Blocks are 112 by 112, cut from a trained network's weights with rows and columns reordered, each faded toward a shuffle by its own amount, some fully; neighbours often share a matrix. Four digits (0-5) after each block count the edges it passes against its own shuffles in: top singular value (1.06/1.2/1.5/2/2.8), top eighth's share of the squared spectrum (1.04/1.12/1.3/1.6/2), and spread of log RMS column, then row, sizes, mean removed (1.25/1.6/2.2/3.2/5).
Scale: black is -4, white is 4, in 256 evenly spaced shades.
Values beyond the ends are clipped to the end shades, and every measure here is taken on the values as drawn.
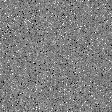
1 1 0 0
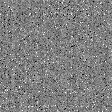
2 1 0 1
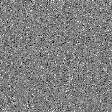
3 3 1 1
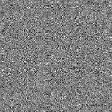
3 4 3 3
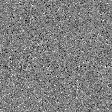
2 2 1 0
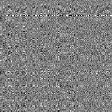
4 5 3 3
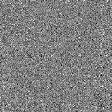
3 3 2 2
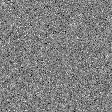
0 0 0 0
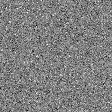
0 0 0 0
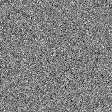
2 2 0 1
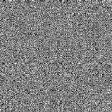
4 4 1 3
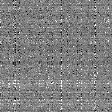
4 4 3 1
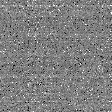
3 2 1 0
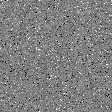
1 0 0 0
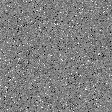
0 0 0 0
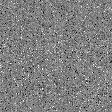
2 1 0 1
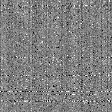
4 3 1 3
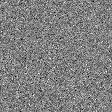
0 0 0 0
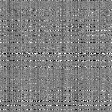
4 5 0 4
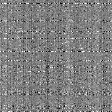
4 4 0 4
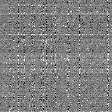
4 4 4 1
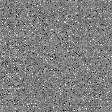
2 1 1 0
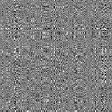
4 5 4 3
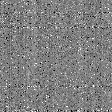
2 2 0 2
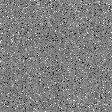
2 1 0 1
